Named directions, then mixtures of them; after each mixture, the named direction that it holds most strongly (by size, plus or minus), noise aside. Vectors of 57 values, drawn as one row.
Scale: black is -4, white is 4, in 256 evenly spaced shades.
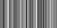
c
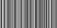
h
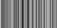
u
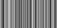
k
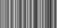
c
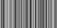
k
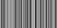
k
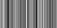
c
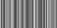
u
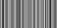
h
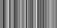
c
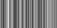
c
